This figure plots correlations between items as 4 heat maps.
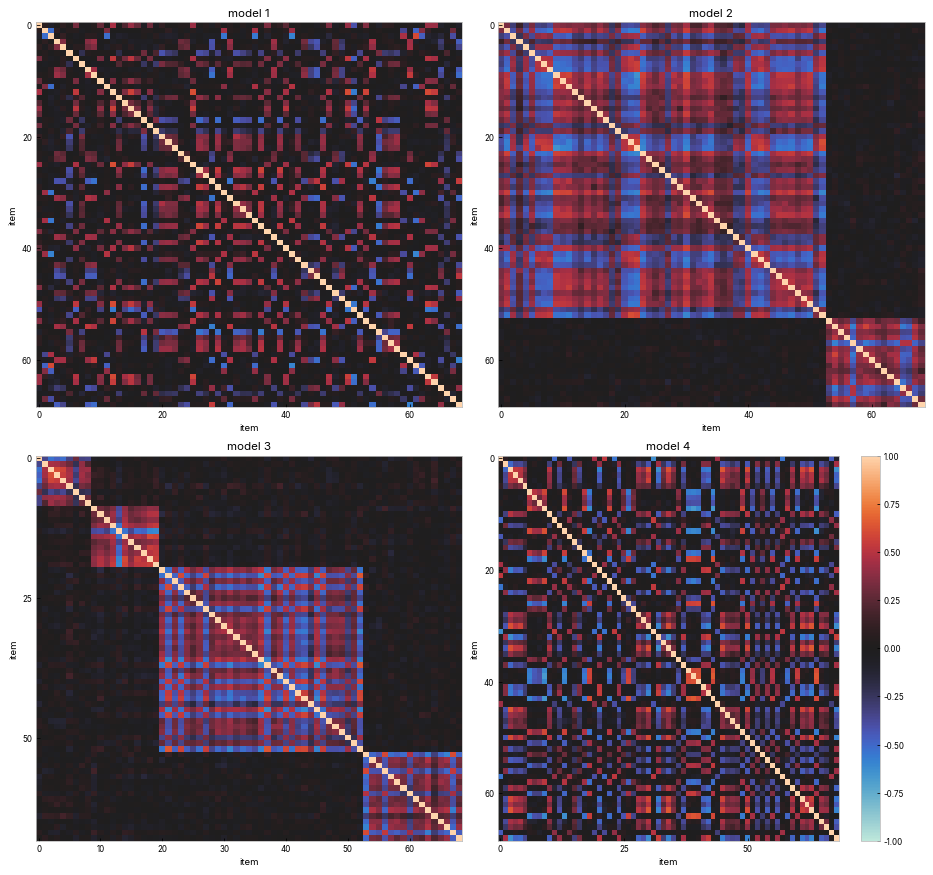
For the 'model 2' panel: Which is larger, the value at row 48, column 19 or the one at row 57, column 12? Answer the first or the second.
the first
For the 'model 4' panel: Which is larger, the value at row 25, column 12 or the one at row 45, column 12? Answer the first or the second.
the first
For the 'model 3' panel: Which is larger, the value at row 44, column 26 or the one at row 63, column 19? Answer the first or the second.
the second
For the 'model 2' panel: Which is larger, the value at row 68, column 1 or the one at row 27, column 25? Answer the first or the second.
the first
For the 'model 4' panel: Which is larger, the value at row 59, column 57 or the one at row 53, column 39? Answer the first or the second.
the first
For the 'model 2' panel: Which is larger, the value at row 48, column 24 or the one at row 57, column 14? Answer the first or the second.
the first
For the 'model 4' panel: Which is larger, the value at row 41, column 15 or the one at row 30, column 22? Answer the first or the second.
the second
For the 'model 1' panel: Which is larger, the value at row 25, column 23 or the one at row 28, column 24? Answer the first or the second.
the first
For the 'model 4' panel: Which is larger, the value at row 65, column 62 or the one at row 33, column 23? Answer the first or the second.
the first
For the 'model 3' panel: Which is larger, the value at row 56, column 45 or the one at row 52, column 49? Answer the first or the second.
the first
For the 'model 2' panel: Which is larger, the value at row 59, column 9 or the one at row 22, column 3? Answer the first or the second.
the first
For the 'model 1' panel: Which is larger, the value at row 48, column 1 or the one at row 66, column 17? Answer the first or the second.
the second
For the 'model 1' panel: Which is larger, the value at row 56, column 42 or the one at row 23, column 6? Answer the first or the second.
the first
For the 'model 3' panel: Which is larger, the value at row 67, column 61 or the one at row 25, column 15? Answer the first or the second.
the second
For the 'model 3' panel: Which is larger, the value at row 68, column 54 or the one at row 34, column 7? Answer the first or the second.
the first
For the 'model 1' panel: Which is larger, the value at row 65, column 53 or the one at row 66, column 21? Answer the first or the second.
the first
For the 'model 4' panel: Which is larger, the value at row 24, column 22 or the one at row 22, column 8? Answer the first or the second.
the second
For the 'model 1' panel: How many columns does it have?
69
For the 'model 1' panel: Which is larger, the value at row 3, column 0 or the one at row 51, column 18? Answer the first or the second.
the first
